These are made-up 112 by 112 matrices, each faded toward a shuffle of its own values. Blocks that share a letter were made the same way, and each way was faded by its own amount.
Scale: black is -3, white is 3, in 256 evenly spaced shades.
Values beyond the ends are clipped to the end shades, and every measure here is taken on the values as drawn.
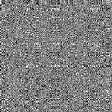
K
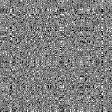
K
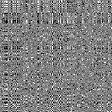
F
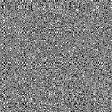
K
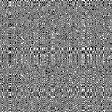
F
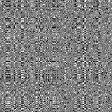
F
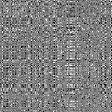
F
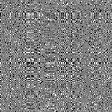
F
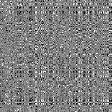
F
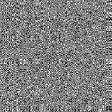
K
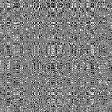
F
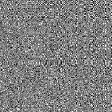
K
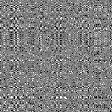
F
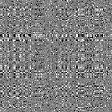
F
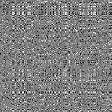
F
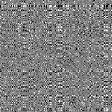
F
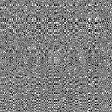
F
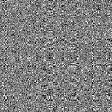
K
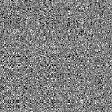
K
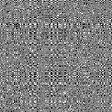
F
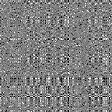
F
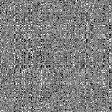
K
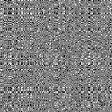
F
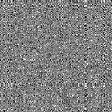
K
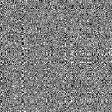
K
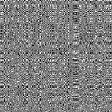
F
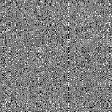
K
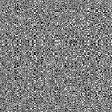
K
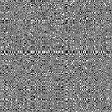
F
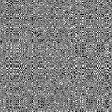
F
